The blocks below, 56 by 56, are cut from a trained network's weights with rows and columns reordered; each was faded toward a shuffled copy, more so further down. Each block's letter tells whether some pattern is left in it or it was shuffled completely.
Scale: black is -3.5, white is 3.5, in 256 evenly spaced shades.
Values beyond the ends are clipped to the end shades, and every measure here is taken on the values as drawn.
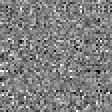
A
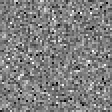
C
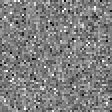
C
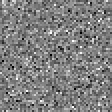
C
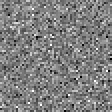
C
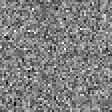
C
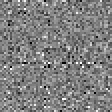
A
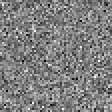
C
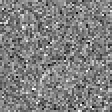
C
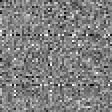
A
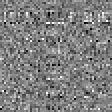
A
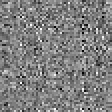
A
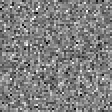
C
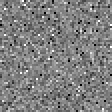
C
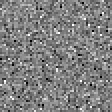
C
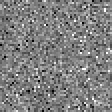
C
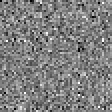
A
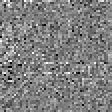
A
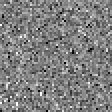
C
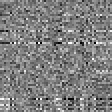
A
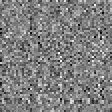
A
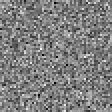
C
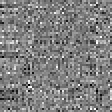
A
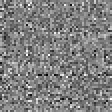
A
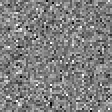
A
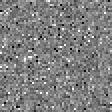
C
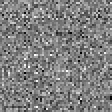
A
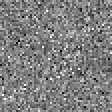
C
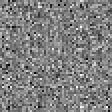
A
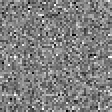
A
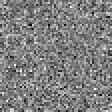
A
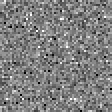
C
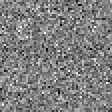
C
